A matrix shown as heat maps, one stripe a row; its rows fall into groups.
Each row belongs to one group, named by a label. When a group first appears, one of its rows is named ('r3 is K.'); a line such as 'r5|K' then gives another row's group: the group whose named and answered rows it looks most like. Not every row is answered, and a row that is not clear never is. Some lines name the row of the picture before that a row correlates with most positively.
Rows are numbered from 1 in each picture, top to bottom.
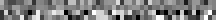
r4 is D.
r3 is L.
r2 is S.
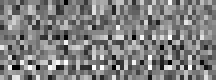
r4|S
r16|S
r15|D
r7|L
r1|L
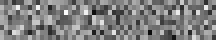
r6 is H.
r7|S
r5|D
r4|D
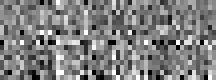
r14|H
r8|H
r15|S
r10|L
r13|H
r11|H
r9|H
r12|S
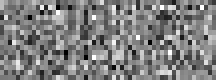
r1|D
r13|S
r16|H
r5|H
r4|L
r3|H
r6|D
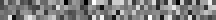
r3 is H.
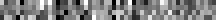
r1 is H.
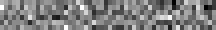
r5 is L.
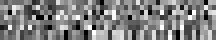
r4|H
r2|S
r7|L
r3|S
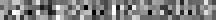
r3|S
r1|S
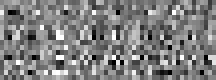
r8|S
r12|S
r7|S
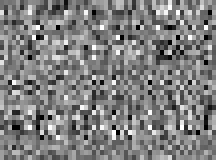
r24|H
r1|L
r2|L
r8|H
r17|S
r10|L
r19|S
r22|D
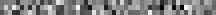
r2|D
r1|H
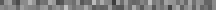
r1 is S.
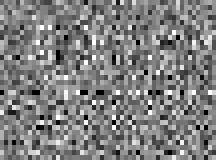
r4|D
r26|H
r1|H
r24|H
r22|S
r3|S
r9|D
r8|L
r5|D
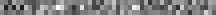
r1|S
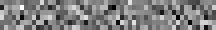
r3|D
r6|H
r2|H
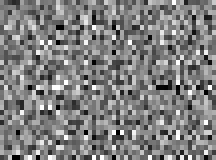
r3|S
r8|S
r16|H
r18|L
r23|H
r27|H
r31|S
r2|H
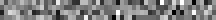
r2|L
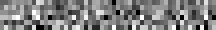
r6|H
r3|D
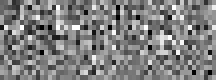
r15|D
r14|S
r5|S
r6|H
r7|S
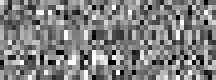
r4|L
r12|L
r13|H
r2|S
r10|S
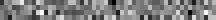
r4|S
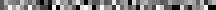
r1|H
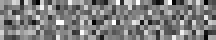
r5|S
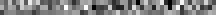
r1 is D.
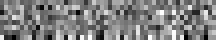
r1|L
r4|S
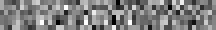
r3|L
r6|S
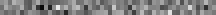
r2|H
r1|S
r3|L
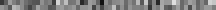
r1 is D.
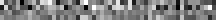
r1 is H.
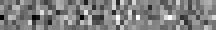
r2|S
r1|H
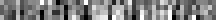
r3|L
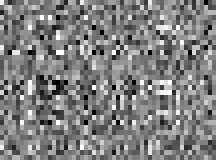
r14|L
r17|L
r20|H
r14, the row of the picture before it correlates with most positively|2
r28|L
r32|S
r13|L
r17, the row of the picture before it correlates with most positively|3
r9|D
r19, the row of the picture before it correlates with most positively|3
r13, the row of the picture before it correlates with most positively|2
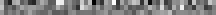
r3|L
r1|S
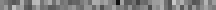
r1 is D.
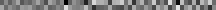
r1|L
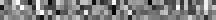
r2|H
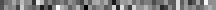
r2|H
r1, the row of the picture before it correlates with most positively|2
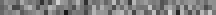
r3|L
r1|H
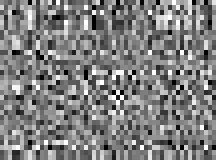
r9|S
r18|S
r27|S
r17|D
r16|H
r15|L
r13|L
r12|H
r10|S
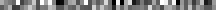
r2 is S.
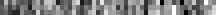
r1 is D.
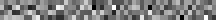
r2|S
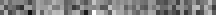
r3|L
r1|L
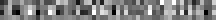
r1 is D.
